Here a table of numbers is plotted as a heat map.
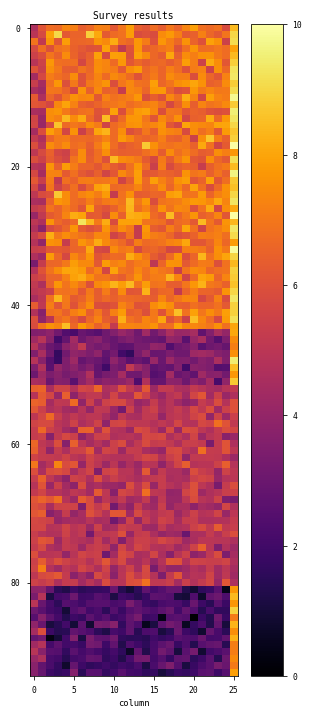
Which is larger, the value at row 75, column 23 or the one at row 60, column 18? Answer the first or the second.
the second
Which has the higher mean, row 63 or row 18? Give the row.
18
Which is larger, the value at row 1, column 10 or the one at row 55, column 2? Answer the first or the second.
the first
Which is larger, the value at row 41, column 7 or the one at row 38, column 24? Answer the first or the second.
the second
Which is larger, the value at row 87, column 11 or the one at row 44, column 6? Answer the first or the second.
the second
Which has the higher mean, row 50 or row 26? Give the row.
26
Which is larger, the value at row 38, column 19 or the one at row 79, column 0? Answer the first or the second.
the first
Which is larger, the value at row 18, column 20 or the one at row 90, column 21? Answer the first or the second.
the first
